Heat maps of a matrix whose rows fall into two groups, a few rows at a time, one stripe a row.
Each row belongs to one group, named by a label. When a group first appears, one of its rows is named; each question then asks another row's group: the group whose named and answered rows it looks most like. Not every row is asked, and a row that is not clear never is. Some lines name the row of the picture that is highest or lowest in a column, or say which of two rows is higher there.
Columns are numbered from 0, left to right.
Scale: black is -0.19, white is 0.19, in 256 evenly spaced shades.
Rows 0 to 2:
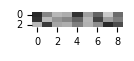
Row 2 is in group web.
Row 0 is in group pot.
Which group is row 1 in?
pot
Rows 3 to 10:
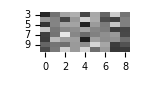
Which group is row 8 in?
pot
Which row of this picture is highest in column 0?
6
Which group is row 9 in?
web
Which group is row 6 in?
web
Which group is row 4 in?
web
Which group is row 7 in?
pot
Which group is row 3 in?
pot
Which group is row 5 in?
pot
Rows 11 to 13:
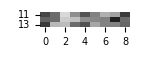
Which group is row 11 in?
pot
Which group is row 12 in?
web
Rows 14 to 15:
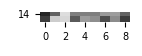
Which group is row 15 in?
pot
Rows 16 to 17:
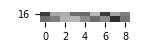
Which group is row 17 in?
web
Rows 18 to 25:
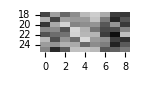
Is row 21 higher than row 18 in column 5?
No
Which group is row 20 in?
pot
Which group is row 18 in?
web
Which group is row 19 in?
web
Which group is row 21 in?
web
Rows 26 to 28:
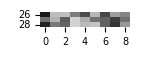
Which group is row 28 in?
web
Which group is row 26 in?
pot
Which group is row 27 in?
web
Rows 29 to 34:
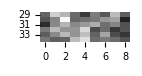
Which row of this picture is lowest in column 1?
34
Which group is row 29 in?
pot
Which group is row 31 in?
pot
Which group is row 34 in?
web
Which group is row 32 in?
web
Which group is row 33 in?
web
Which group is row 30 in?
pot
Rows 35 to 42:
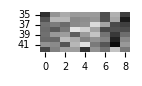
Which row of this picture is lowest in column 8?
36
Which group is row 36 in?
pot
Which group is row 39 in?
web
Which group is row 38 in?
web
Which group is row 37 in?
web
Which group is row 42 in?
pot
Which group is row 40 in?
web
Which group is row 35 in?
pot
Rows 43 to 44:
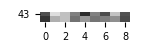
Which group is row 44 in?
pot
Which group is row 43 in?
pot
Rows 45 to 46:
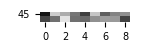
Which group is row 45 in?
pot
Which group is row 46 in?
pot
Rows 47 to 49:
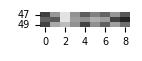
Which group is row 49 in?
pot
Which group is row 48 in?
web
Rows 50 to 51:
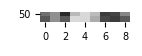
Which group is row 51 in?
web
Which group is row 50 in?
web
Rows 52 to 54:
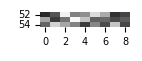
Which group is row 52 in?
web
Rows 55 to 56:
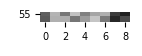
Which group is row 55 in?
web
